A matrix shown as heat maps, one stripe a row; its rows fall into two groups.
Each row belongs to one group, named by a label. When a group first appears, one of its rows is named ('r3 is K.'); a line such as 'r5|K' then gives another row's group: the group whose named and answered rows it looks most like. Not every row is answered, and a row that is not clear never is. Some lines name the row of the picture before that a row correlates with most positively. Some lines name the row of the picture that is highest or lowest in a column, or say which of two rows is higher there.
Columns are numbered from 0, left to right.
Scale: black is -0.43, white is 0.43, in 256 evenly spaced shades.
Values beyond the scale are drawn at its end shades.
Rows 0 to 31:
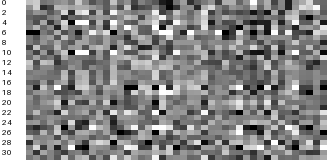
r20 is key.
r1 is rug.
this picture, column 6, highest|29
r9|rug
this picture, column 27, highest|6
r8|key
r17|key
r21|key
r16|key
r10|key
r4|key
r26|key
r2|key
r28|rug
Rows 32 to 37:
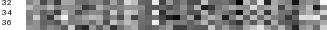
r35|rug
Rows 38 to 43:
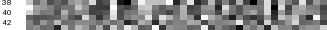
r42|key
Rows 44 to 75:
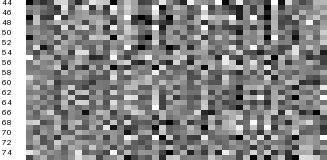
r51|rug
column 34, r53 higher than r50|Yes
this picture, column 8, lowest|66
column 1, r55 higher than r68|No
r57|key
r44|rug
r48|rug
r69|key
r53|rug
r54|key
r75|rug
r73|rug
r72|rug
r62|key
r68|rug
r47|rug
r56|rug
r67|key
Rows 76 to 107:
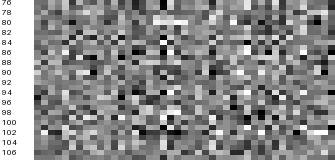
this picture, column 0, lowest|95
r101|key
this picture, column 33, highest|87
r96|rug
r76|key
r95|rug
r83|key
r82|key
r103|rug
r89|rug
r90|rug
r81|key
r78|rug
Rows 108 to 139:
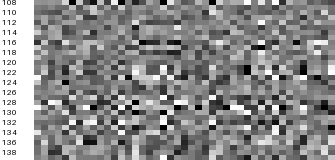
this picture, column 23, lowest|129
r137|rug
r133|key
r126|key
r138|rug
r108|key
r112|rug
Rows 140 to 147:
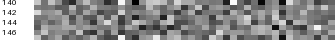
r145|rug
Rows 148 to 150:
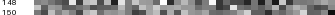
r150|key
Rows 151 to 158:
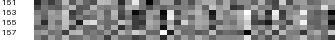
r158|key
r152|rug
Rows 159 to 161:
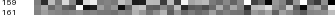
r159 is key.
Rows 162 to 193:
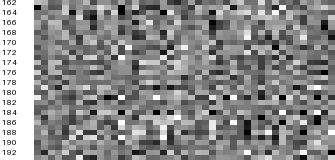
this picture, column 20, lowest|162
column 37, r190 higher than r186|No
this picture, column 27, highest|163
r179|rug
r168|key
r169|key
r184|rug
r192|key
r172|key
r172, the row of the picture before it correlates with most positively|159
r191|rug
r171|rug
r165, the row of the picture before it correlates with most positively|160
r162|rug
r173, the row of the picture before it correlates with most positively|159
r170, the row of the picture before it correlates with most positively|159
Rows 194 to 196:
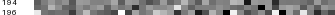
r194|rug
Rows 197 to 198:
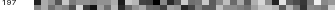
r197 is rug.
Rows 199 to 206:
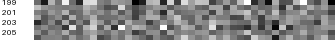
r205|key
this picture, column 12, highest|204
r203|rug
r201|key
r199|key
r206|rug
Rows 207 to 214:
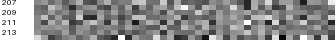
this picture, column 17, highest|214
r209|key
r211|key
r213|key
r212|rug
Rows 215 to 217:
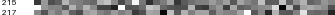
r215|rug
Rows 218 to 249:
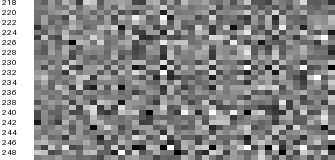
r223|rug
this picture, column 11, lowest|248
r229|key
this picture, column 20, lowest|248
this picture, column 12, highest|248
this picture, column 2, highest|247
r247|key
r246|rug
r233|rug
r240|rug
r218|key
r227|key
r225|rug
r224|key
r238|rug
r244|key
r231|key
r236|key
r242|rug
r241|rug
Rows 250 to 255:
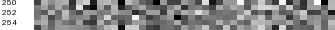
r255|rug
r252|key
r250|rug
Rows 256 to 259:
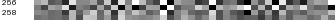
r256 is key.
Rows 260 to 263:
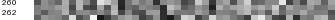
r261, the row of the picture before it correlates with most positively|257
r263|rug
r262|key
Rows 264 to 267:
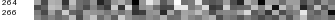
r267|key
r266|key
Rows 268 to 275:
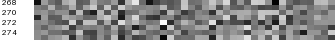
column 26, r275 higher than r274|Yes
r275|key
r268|rug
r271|rug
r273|key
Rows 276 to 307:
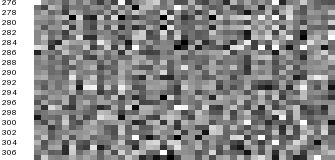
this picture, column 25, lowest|279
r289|rug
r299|rug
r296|rug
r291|rug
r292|key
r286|rug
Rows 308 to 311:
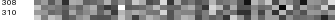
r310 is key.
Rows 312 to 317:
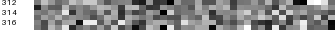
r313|rug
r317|key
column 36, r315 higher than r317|No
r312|rug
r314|key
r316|key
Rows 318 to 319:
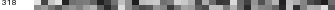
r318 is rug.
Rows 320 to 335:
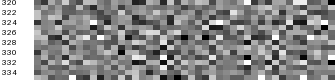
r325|rug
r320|key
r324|rug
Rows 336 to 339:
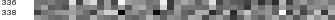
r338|rug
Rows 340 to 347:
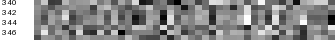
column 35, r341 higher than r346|Yes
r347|rug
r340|rug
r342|key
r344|key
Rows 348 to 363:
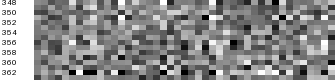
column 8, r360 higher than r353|Yes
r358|rug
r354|rug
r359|key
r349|key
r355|key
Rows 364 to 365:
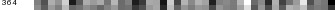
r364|key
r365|key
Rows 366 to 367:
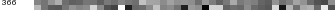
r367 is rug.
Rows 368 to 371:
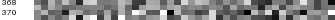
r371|key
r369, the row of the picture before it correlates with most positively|366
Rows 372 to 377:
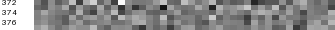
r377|rug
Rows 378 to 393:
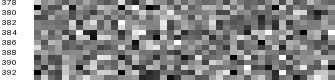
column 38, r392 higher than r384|Yes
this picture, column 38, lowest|384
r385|rug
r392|rug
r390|rug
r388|rug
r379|rug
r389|rug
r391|key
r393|rug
